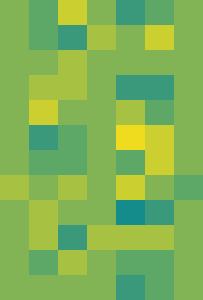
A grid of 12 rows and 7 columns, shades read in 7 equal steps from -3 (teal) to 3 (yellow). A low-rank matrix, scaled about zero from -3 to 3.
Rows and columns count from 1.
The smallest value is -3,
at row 9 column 5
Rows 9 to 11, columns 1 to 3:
0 1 0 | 0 1 -2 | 0 -1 1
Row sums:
-2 0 1 -2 2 2 -1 3 -4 2 -2 -3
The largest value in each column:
1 2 2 1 3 2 0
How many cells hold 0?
42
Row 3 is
0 0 1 0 0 0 0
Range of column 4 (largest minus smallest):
1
